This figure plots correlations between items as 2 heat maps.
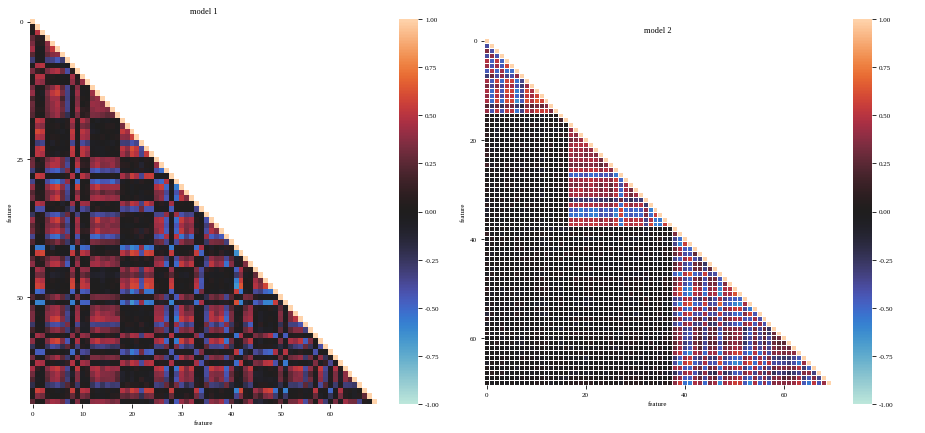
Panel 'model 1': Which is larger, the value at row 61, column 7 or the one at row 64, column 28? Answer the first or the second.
the second
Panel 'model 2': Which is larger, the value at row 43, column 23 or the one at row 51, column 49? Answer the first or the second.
the second
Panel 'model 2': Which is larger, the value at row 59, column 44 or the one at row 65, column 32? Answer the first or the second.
the second
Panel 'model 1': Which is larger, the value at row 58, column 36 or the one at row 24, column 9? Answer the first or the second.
the first
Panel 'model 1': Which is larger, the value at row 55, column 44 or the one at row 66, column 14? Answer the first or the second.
the second
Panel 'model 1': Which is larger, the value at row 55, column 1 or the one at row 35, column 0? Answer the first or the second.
the first
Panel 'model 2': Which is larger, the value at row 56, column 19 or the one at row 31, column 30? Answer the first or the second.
the second
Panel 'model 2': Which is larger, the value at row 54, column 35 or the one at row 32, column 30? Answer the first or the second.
the first
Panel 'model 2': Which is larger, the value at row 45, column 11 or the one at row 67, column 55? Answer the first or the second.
the second
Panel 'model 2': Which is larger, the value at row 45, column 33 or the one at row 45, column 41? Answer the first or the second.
the first
